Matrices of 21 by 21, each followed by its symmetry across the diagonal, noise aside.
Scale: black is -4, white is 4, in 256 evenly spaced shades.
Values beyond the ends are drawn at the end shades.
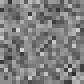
symmetric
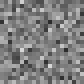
antisymmetric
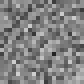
symmetric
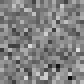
neither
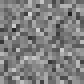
antisymmetric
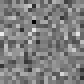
neither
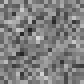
symmetric
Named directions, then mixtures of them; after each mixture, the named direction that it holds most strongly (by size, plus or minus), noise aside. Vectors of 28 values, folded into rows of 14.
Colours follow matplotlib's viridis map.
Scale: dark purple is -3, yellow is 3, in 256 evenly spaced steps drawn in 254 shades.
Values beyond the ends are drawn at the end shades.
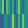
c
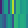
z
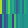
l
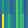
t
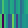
t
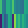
l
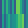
t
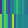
l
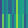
t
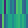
t
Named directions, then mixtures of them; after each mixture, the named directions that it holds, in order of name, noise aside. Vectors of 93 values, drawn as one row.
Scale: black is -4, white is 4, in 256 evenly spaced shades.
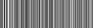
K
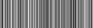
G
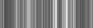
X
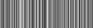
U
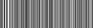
K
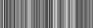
K, X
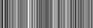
G, X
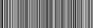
G, K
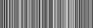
K, U, X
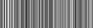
K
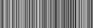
G, U, X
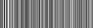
K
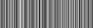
K, U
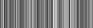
K, U, X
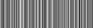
U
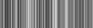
G, X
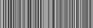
G, K, U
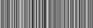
U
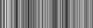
G, K, X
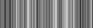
X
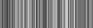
G, U, X
